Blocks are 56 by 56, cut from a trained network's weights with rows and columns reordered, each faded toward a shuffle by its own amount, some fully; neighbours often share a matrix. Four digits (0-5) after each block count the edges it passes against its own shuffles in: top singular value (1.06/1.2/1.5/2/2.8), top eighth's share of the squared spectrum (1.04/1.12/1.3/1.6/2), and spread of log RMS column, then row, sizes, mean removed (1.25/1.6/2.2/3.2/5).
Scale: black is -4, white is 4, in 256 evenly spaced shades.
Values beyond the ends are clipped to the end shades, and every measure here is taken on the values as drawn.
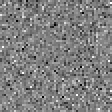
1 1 0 0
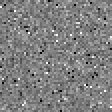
0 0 0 0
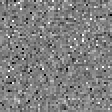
1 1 0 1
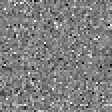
2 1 0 0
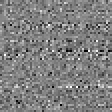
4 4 1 3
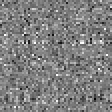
3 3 1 2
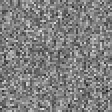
1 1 0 0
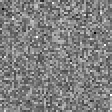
0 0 0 0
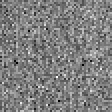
2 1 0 0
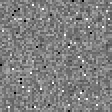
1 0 0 0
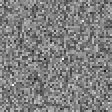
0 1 0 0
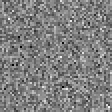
0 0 0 0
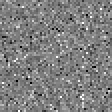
0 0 0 0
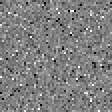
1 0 0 0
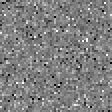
0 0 0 0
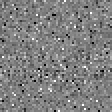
2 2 0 1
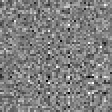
4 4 2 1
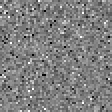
0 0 0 0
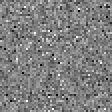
1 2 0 0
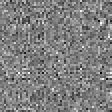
4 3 2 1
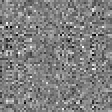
4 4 2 2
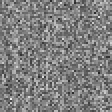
1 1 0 0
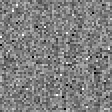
1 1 0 0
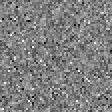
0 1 0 0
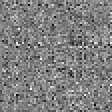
3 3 2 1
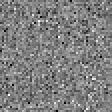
2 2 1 0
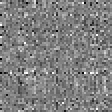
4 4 2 2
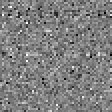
3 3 1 1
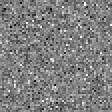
1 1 0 0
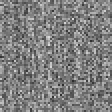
2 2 0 0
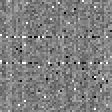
3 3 0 1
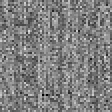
3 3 1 1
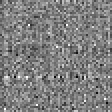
3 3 0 1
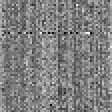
3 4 2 1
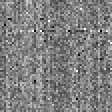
3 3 0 1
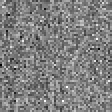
2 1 0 0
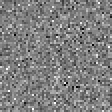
2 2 1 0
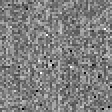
2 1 0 0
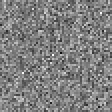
0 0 0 0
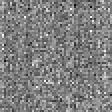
2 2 1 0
